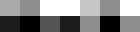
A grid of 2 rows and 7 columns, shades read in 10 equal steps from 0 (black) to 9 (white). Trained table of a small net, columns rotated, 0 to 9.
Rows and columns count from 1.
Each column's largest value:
6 5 9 9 7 5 9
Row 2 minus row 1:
-5 -5 -6 -8 -2 -5 -4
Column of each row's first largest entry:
3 5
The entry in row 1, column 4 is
9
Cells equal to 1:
2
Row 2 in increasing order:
0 0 1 1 3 5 5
